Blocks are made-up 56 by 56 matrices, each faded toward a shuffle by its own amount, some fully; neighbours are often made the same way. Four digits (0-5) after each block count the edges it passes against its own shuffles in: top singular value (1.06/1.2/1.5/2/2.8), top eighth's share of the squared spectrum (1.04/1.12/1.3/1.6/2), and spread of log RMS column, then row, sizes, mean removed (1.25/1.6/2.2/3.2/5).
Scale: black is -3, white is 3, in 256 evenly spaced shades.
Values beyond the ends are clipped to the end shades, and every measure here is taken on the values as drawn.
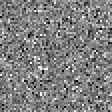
1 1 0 0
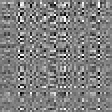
5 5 4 4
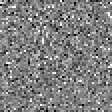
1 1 0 0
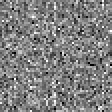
3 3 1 0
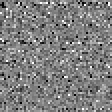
1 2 0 3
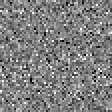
1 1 0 2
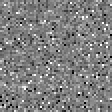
1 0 0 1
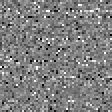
1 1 0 1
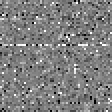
2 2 0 2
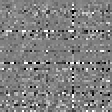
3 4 2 4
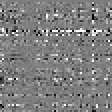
3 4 3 4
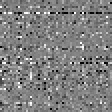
3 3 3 3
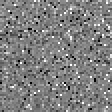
0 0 0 0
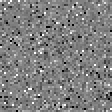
1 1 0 0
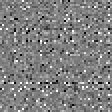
4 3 1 2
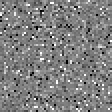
2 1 0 0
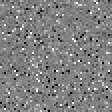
0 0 0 0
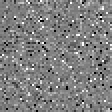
3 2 1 1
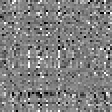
4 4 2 3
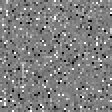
0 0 0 0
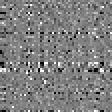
4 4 2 3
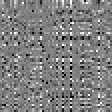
5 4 3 3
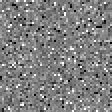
1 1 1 0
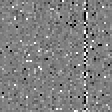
4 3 2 0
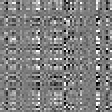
5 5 4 4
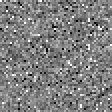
2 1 0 0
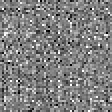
4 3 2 2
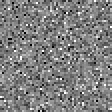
0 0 0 0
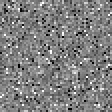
0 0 0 0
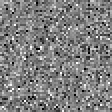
3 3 1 1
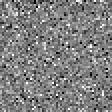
2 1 0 0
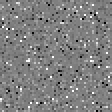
0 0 0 0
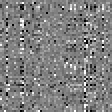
4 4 3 2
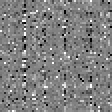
3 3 2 1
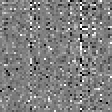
4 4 3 2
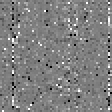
4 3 2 0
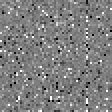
2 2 1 0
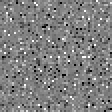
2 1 0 0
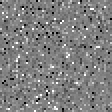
1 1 0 0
